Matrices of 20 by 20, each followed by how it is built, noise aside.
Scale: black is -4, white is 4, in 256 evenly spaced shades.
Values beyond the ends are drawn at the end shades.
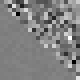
upper triangular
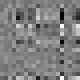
low rank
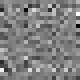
low rank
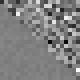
upper triangular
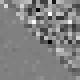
upper triangular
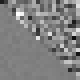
upper triangular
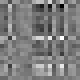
low rank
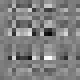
low rank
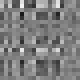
low rank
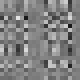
low rank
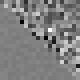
upper triangular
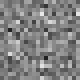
low rank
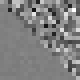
upper triangular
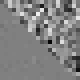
upper triangular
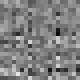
low rank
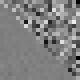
upper triangular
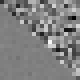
upper triangular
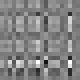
low rank
